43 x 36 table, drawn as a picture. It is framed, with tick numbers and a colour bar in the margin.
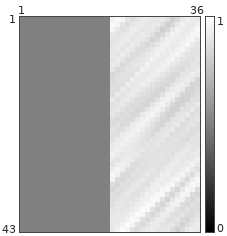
The table splits into one row of 2 panels. Panel 1,1: middling, flat. Panel 1,2: very high, slanting up to the right, faint in contrast.
